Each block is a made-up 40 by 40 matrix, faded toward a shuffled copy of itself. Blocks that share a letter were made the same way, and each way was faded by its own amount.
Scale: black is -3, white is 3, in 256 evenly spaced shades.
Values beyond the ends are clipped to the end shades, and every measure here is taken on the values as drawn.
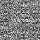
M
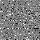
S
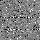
S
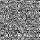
M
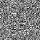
M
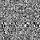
M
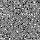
S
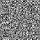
M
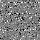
S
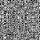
M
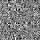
M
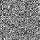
M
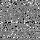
S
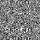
M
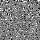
S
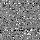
S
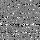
S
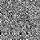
M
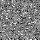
S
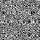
M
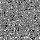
S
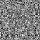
M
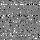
S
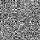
M
